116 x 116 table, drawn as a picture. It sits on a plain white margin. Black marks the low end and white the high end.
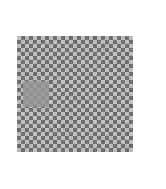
Odd patch: calmer, in the middle left. Grain: checkered. Calmest part: middle left. Odd rows or columns: none.
